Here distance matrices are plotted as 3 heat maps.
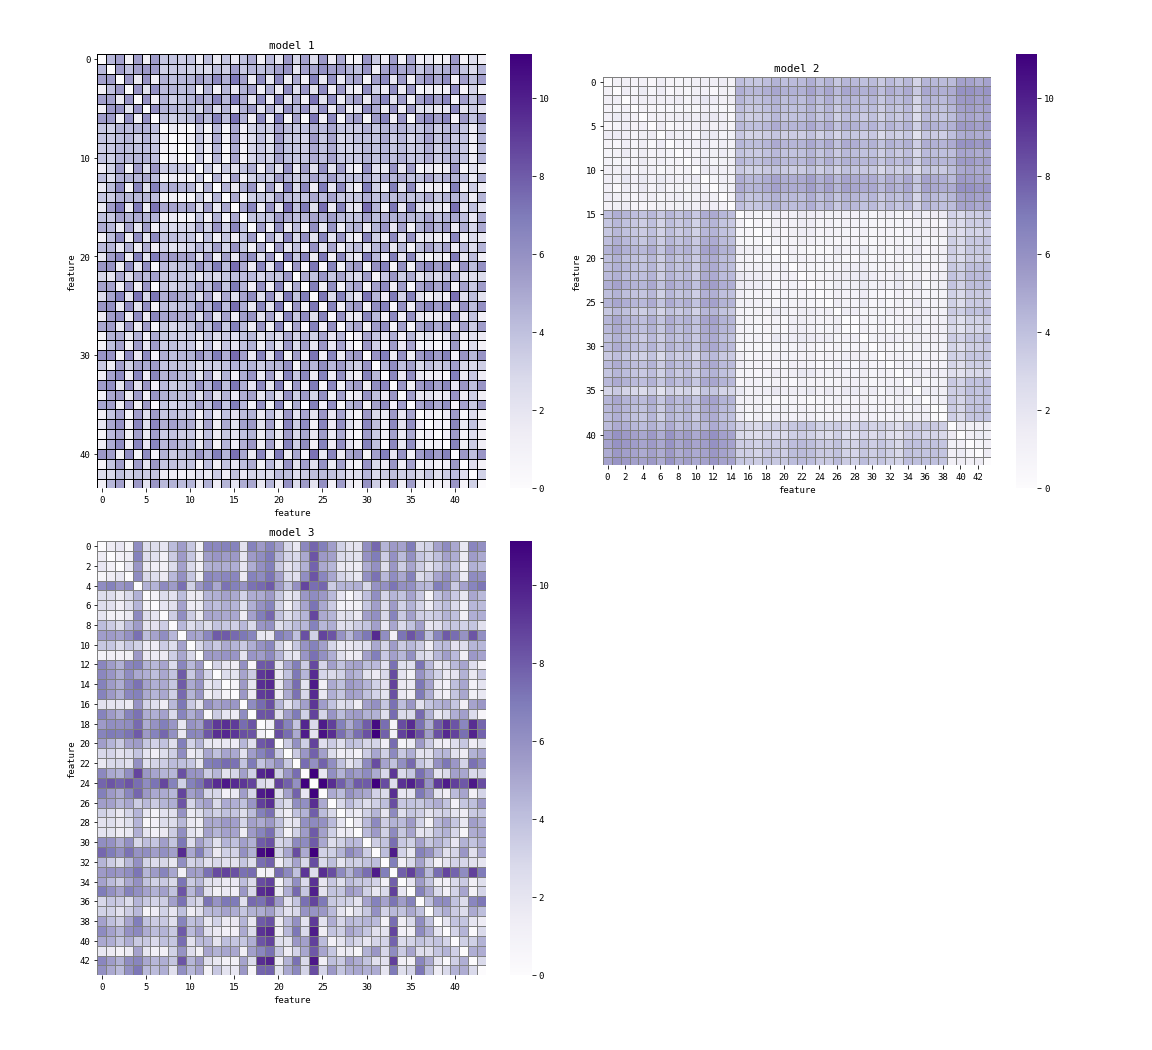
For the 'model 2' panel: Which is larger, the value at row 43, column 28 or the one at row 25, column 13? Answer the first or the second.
the second
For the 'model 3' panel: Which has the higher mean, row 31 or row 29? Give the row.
31
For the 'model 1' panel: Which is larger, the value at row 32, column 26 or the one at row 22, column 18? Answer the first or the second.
the second
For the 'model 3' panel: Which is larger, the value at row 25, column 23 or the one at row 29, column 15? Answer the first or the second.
the second
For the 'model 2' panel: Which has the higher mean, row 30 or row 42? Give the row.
42
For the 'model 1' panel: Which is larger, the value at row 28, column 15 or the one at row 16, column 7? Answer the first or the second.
the first
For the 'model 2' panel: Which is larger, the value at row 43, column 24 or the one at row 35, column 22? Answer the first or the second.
the first
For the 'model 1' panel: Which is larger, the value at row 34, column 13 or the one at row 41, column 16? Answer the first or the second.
the second
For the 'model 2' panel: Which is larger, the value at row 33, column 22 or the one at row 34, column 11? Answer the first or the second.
the second
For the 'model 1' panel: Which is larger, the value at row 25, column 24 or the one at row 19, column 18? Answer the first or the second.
the first
